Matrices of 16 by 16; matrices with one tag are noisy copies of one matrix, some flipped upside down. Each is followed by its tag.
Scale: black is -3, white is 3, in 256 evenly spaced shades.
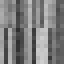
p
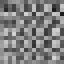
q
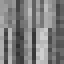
p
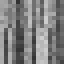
p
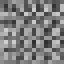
q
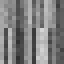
p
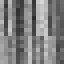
p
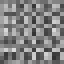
q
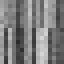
p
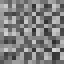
q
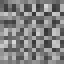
q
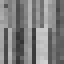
p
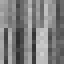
p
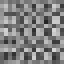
q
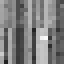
p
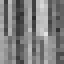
p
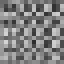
q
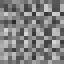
q
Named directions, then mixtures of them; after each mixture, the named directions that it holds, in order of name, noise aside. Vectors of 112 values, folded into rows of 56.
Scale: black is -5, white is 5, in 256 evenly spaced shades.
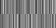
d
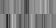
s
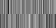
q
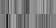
q, s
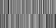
q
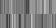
d, s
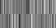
d, s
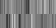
d, s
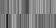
q, s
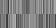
q, s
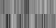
s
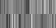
d, s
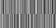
d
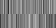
q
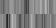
s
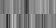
s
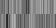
q, s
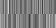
q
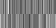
q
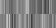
d, s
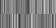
d, s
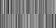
d, q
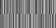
d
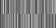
d, q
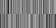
q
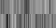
s
